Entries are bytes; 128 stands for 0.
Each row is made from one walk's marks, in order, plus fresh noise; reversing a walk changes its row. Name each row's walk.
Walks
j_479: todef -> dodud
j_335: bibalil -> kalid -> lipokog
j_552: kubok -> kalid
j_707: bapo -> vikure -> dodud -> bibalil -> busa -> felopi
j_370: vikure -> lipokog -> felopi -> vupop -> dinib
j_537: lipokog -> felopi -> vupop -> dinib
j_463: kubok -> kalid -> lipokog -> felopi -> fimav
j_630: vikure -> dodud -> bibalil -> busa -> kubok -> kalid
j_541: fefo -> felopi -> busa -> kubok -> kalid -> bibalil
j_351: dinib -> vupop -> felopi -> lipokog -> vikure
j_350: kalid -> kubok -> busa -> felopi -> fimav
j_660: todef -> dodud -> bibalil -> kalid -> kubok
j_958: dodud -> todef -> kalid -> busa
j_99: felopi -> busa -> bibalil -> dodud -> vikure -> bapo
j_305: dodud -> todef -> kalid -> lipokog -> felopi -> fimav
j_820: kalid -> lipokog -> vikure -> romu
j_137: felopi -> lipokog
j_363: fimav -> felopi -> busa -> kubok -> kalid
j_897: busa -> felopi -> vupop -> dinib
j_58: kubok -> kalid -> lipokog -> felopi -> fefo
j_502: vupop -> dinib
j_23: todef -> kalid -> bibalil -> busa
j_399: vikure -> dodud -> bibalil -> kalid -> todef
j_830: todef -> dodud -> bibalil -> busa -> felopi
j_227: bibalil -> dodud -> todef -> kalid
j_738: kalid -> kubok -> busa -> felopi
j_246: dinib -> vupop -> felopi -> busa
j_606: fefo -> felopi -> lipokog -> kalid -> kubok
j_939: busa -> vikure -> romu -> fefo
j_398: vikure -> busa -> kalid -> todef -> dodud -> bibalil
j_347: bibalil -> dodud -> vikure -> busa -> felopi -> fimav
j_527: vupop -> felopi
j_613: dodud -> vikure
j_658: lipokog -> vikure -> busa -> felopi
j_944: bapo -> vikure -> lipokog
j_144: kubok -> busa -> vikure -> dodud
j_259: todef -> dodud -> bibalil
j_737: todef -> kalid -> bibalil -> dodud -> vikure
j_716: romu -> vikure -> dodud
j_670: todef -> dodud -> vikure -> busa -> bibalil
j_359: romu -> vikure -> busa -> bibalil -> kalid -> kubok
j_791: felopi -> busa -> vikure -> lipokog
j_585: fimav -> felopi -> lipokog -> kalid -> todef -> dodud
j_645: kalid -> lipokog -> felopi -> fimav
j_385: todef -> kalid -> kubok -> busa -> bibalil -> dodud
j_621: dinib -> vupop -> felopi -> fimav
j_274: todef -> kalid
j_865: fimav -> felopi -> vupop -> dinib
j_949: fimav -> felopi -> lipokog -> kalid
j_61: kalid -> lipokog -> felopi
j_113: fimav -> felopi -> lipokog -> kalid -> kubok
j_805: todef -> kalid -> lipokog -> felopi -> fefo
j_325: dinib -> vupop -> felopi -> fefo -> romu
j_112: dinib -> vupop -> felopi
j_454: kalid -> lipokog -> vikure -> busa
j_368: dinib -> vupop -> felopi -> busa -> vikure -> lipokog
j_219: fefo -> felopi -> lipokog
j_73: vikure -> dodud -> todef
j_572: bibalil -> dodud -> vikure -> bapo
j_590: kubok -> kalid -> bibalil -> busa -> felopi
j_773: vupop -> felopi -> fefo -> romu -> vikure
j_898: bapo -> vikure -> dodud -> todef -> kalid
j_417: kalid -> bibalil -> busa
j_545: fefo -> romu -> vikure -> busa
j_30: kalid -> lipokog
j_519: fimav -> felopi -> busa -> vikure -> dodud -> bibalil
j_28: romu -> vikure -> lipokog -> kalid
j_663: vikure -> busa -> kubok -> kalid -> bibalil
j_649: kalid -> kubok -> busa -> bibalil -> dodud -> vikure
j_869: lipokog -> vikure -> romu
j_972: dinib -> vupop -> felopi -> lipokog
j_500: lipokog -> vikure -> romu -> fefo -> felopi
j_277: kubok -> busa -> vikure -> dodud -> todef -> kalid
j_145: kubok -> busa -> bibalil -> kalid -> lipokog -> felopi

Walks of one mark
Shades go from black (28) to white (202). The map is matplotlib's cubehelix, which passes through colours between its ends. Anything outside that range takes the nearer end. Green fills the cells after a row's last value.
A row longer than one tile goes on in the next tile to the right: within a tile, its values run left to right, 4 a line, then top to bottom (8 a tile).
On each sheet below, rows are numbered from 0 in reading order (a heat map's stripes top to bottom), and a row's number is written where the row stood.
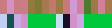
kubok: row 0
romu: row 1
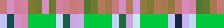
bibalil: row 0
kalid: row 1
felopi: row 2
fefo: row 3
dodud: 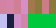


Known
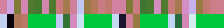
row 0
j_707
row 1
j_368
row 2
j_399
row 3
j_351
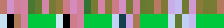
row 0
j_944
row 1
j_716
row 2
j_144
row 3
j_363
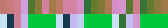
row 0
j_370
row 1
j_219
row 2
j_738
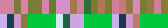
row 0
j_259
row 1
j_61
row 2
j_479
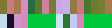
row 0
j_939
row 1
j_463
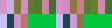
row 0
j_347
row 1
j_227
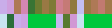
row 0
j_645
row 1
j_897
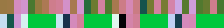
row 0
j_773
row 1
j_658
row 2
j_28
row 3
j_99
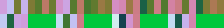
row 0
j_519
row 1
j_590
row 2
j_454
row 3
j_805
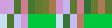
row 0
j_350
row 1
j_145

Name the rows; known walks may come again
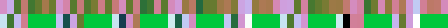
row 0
j_590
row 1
j_660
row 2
j_663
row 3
j_58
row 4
j_325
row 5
j_350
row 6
j_716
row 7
j_621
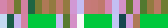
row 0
j_805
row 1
j_112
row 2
j_305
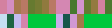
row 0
j_552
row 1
j_830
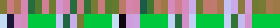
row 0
j_939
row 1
j_385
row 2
j_545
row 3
j_537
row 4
j_585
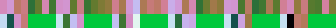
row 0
j_335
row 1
j_738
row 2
j_972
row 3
j_645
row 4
j_649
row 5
j_898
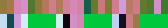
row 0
j_773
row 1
j_500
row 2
j_572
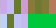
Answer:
j_363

